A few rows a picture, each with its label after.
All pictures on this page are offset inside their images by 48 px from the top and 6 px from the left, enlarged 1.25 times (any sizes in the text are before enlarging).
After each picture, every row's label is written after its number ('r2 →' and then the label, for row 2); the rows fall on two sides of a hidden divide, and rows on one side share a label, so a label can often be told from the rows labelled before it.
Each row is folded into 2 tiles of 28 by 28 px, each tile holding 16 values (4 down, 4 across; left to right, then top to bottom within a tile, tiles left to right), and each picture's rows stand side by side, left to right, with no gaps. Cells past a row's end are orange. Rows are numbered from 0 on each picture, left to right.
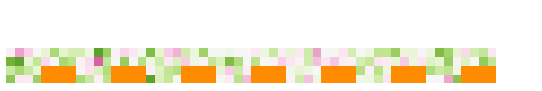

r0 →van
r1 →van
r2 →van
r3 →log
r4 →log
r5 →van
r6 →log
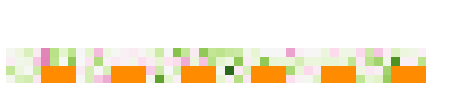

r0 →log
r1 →log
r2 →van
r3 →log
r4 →log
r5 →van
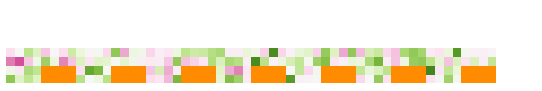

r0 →van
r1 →van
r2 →van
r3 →log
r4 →van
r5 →log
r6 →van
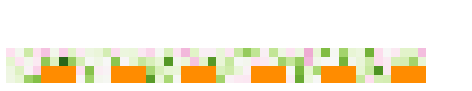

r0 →log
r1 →log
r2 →log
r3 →van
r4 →van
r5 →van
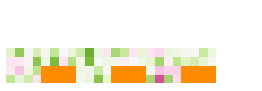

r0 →van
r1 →van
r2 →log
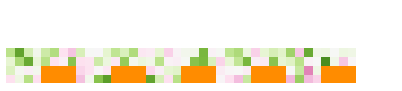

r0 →log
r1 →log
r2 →van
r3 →log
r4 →log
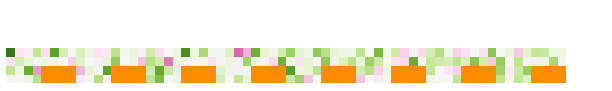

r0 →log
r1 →van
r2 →van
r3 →van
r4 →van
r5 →log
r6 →log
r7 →van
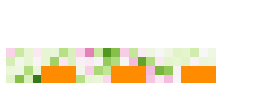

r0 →van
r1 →van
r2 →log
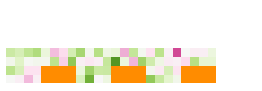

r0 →log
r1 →van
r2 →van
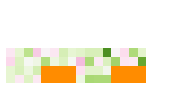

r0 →log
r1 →van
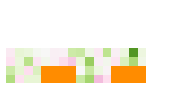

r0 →log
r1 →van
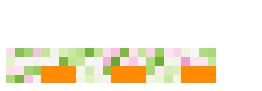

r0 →van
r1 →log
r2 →van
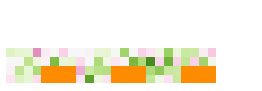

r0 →log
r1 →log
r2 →log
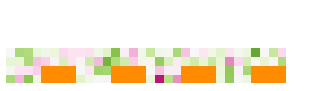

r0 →log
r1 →van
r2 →log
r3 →van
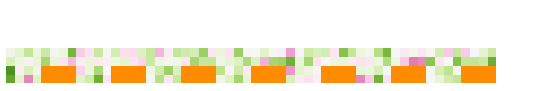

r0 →van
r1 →van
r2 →van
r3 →log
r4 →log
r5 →log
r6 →van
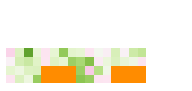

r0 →log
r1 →van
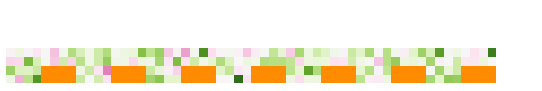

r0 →log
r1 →log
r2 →van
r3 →log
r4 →van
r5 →van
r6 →van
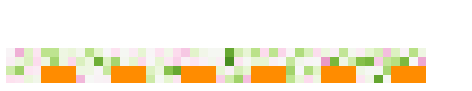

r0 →log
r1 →log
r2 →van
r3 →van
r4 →van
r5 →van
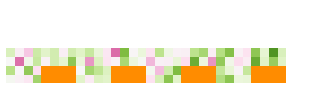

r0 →van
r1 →log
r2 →van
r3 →van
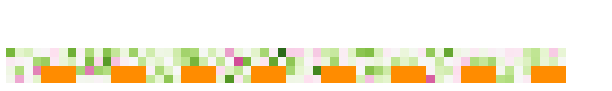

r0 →log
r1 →van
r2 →van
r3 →van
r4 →van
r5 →log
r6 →log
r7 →van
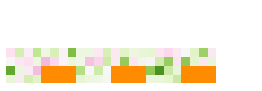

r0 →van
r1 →van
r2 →log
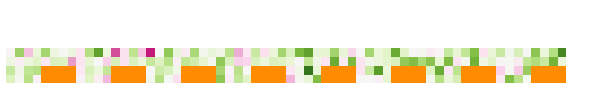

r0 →van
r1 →log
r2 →log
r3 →van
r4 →log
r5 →van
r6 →log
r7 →van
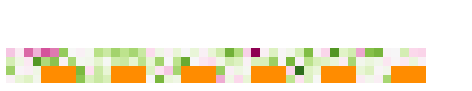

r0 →van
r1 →van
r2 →van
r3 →log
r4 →log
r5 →log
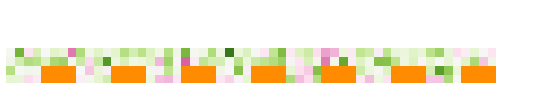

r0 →log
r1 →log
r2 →log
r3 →log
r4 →log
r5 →log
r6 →log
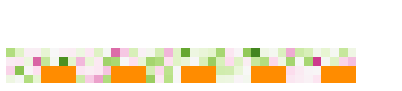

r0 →log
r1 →log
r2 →van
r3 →van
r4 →log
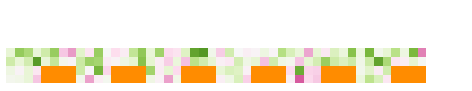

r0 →log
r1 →log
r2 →van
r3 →log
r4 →log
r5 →log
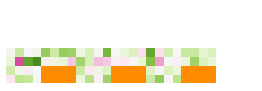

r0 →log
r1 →van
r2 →van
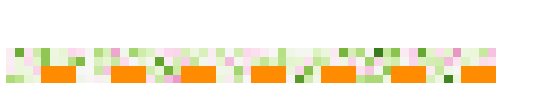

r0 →van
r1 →log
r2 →van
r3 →log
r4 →van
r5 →van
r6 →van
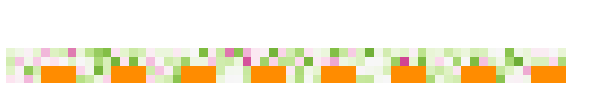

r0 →log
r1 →log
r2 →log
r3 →log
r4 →log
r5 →van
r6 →van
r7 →log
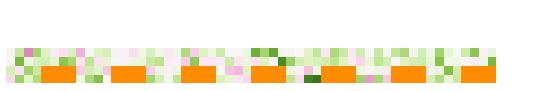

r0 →van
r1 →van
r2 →van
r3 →van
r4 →log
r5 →log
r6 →van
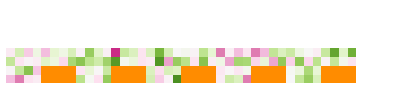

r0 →log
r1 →log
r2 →van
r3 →log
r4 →van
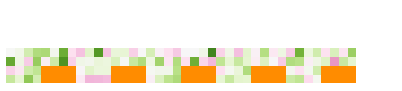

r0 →van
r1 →log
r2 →van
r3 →van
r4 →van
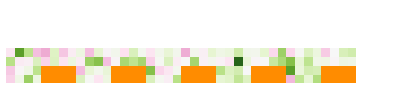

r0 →log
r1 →log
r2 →log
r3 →log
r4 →log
